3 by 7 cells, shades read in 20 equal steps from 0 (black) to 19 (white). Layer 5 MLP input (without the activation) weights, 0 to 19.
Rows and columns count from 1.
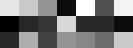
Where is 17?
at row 1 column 1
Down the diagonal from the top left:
17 3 5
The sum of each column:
20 31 20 28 32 17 34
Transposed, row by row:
17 0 3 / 15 3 13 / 11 4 5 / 1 16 11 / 19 3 10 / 6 3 8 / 18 1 15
